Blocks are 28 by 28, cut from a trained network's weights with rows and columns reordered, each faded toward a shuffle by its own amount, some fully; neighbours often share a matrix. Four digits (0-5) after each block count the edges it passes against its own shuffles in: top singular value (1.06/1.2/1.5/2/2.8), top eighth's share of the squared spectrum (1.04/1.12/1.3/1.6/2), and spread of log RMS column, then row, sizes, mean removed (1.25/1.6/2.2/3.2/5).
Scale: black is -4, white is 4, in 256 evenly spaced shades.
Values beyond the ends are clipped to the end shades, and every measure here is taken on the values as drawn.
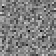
2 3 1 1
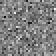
0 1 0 0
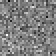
0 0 0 0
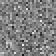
0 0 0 0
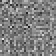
3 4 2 0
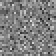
2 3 1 0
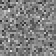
0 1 0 0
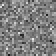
0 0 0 0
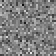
1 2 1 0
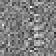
3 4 2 0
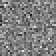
0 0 0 0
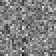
3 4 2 1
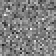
1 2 0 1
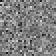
2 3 1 1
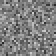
0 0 0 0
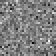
0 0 0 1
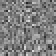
3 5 2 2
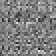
3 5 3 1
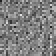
3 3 2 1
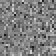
0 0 1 0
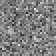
0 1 0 0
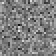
2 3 1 0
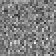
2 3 1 0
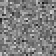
1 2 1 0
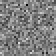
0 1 0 0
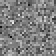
1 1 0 0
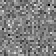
1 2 0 0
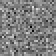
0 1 0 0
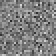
2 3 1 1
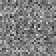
1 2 0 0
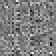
3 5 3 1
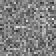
2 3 1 1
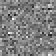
2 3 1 1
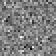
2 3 0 1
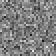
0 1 0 0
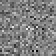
2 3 0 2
